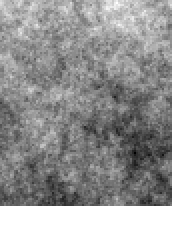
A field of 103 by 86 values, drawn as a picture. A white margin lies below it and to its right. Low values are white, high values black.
Ninth with the lowest average: top right. Grain: blotchy. Average level on the scale: 50%. Odd rows or columns: none. Slope: up to the bottom. Lone odd cells: none. Ninth with the highest average: bottom right. Stripes: none.
